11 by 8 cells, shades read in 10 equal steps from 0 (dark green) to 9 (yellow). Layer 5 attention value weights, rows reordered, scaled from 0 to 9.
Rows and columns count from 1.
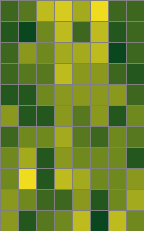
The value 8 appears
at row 1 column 4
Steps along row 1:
up up up down up down same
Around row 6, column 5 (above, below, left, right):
5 3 5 5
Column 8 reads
2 2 2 1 2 4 3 1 5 6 4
